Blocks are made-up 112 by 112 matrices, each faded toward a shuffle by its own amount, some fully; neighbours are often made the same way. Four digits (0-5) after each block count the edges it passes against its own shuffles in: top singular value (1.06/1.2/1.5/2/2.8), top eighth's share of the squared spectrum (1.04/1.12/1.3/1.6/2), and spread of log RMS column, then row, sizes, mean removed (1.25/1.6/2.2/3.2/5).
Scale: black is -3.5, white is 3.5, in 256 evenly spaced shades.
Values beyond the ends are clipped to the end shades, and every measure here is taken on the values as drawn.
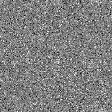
3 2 1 0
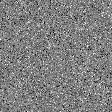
0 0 0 0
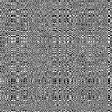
5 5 4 4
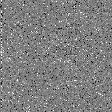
3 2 1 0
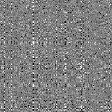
5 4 3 3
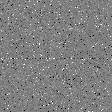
2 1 0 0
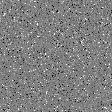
1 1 0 0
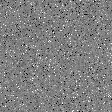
0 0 0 0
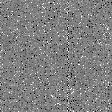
3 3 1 0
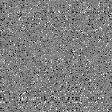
4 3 1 2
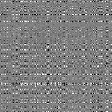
5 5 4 4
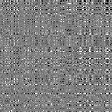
5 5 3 4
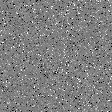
0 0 0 0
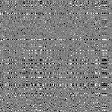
5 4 3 4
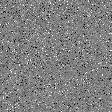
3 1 0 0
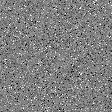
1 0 0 0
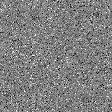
3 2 0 0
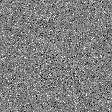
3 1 0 0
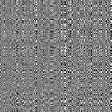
5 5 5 4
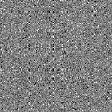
4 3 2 2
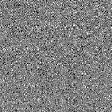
4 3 2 2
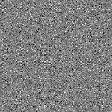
4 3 2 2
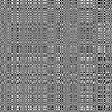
5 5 5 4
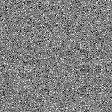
3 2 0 1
